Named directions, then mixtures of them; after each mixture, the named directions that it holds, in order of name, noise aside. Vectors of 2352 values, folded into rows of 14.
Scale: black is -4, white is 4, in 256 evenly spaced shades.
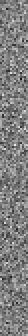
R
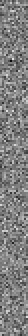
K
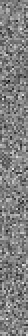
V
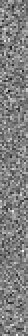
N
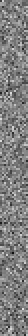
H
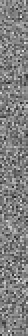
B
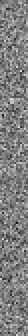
N, R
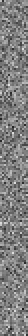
H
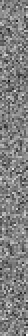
H, V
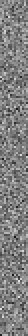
B, N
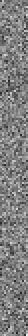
H, V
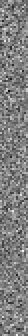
N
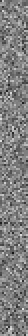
H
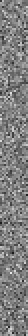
H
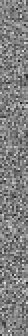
B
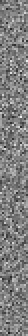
R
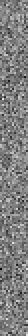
R, V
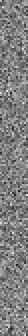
H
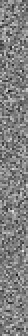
N
